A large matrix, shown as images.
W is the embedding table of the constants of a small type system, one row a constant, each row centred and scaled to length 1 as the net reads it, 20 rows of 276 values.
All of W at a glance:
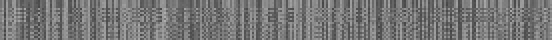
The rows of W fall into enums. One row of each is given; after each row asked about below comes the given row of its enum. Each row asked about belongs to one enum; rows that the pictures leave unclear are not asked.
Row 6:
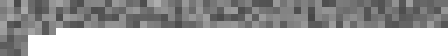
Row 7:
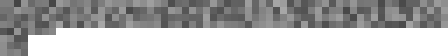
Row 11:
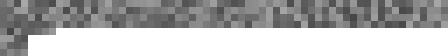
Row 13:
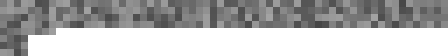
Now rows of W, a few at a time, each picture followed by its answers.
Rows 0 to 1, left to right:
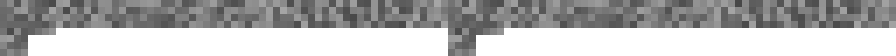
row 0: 11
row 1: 11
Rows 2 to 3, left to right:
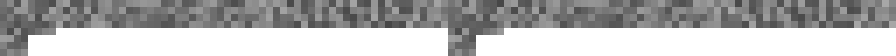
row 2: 11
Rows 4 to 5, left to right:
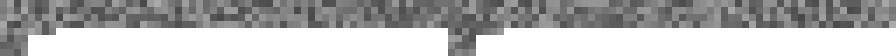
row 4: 6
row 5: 11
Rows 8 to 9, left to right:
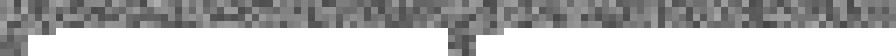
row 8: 6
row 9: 13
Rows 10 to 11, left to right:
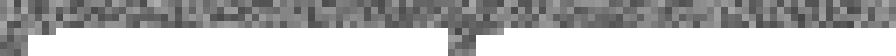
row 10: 6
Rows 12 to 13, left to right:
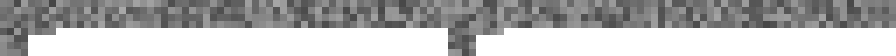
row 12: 7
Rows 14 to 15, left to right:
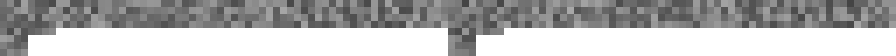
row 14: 11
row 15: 7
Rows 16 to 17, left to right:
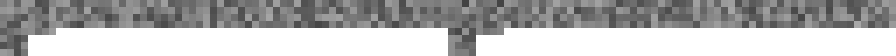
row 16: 13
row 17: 7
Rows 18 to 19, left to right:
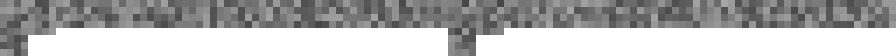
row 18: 13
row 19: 7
